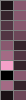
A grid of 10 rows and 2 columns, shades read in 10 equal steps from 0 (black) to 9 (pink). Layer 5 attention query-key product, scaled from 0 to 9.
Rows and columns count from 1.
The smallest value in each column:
0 2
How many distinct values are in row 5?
2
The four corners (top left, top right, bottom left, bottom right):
1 5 1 4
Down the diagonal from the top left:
1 5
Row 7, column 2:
2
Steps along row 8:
up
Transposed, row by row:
1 2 3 3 5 6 9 0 6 1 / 5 5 5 4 2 3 2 5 2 4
